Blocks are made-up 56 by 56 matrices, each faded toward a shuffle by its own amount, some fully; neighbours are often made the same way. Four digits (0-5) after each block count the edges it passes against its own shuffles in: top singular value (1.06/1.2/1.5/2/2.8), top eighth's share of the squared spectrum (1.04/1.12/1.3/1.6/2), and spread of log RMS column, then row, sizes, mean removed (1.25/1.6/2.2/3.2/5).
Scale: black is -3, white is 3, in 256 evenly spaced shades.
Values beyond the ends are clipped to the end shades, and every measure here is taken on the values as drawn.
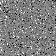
2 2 1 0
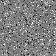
2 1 1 0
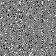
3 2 1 0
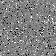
1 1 0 0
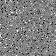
0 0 0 0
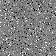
0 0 0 0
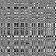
5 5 4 4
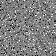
1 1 0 0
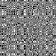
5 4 3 3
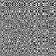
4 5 3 3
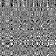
4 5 3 3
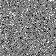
0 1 0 0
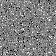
1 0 0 0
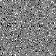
3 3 2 1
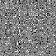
3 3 2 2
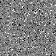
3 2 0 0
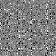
4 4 3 2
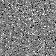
2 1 0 0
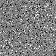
2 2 0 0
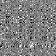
4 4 2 2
